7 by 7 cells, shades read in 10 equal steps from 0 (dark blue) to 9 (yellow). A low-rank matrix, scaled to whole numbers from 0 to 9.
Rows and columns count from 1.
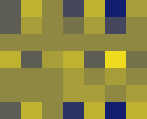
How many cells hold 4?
2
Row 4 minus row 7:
4 -4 1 6 -4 9 -3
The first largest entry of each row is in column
2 2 1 6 4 4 2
